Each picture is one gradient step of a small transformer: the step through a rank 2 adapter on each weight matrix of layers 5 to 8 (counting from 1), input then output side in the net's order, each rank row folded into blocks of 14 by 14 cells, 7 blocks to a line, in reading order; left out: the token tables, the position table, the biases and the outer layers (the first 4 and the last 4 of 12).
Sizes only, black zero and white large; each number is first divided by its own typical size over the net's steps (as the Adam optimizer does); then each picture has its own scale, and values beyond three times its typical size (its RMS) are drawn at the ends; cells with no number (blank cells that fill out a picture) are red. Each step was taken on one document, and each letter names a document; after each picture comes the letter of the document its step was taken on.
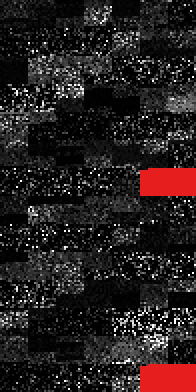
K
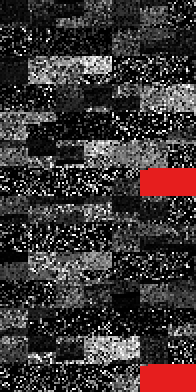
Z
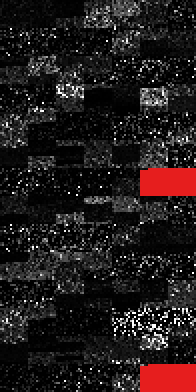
K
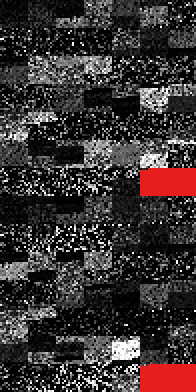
Z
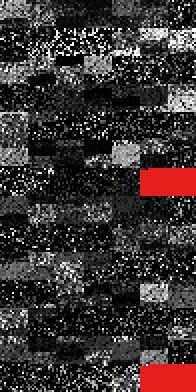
Z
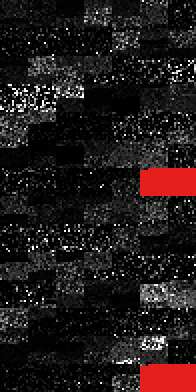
K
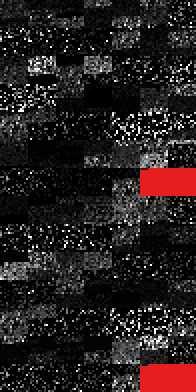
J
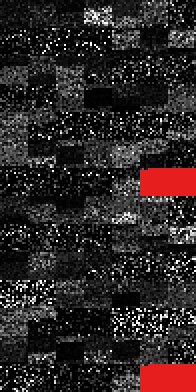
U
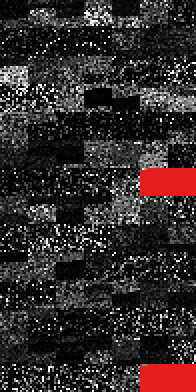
U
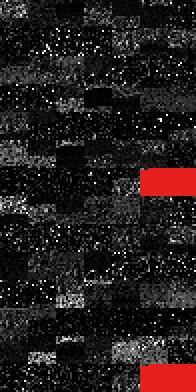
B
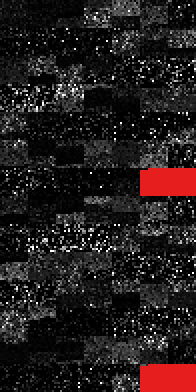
K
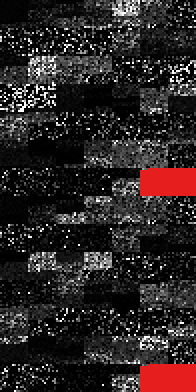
J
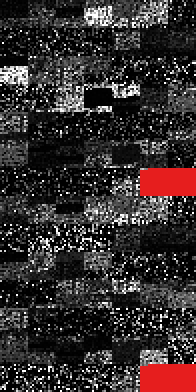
U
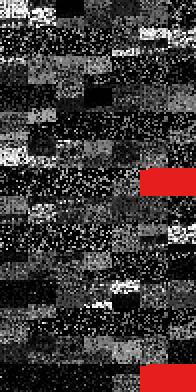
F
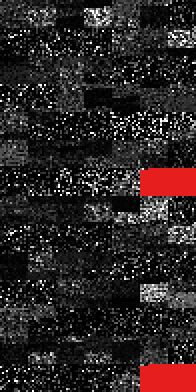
U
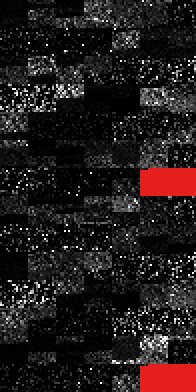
K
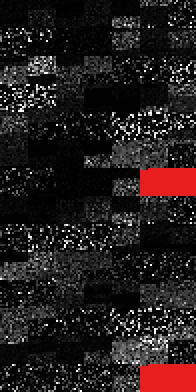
J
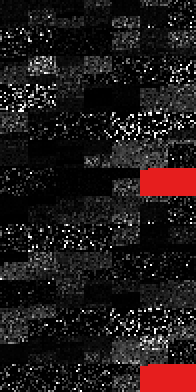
J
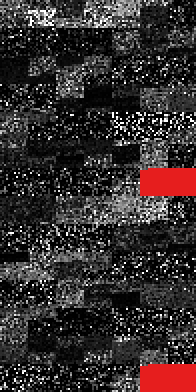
U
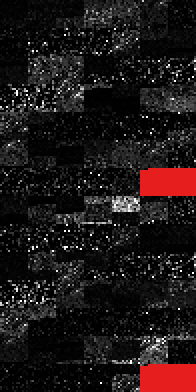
K
